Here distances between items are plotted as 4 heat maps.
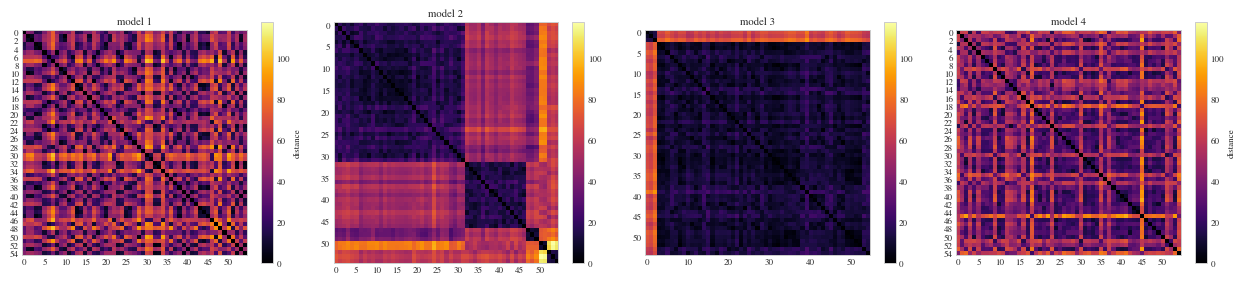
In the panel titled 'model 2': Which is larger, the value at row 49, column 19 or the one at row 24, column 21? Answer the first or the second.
the first
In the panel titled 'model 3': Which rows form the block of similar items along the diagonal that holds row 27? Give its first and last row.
3 to 54
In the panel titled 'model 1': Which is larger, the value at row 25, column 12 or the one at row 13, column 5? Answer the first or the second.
the first
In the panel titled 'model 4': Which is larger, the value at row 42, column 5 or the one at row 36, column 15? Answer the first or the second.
the first
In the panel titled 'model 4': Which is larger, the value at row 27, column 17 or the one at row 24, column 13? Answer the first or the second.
the second
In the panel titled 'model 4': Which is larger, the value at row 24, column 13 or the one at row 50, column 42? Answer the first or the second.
the first
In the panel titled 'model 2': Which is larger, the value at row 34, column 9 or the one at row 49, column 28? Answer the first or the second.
the first
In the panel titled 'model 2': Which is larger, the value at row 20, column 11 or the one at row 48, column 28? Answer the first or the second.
the second
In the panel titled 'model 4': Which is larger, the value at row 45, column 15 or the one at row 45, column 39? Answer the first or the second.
the second
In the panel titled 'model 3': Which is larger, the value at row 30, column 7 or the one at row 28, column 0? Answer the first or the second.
the second
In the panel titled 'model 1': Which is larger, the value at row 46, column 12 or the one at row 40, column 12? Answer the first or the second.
the first
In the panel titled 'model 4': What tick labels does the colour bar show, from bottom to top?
0, 20, 40, 60, 80, 100
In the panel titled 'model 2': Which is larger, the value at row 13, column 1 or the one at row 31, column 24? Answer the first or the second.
the second
